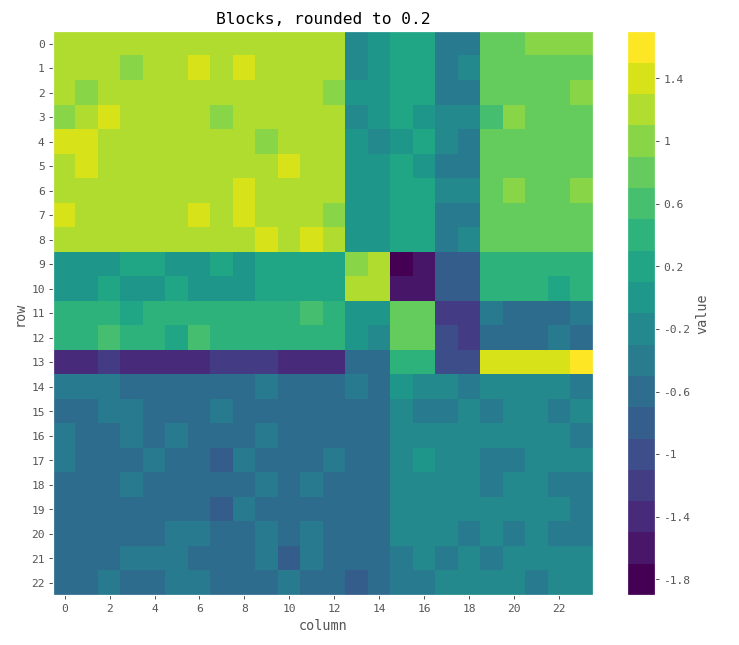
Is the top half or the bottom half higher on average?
top
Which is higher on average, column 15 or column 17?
column 15
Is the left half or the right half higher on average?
left
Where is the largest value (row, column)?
13 23
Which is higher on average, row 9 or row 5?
row 5
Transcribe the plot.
Title: Blocks, rounded to 0.2
x-axis: column, ticks 0 2 4 6 8 10 12 14 16 18 20 22
y-axis: row, ticks 0 1 2 3 4 5 6 7 8 9 10 11 12 13 14 15 16 17 18 19 20 21 22 (0 at the top)
Colour bar: value, ticks -1.8 -1.4 -1 -0.6 -0.2 0.2 0.6 1 1.4
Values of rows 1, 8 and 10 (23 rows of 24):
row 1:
1.2 1.2 1.2 1 1.2 1.2 1.4 1.2 1.4 1.2 1.2 1.2 1.2 -0.2 0 0.2 0.2 -0.4 -0.2 0.8 0.8 0.8 0.8 0.8
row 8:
1.2 1.2 1.2 1.2 1.2 1.2 1.2 1.2 1.2 1.4 1.2 1.4 1.2 0 0 0.2 0.2 -0.4 -0.2 0.8 0.8 0.8 0.8 0.8
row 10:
0 0 0.2 0 0 0.2 0 0 0 0.2 0.2 0.2 0.2 1.2 1.2 -1.6 -1.6 -0.8 -0.8 0.4 0.4 0.4 0.2 0.4
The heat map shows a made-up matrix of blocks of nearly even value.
